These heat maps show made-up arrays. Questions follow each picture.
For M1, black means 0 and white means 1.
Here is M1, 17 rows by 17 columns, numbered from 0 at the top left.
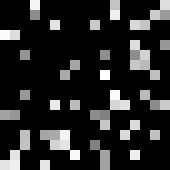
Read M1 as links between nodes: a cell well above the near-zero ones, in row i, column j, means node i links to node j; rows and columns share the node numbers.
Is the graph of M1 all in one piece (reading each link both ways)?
no
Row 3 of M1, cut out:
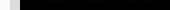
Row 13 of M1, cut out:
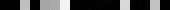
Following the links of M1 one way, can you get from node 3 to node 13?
yes
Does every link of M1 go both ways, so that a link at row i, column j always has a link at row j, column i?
yes
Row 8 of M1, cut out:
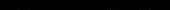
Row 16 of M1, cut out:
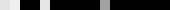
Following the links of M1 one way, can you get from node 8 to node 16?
no
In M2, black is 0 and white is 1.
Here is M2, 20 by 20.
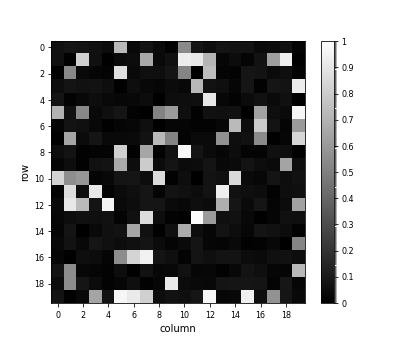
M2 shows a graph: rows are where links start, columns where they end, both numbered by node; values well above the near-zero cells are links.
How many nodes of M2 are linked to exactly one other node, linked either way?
2
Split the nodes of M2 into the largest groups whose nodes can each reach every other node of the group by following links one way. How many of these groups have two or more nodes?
1
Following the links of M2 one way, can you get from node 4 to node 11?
yes
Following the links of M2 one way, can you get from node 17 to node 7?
yes
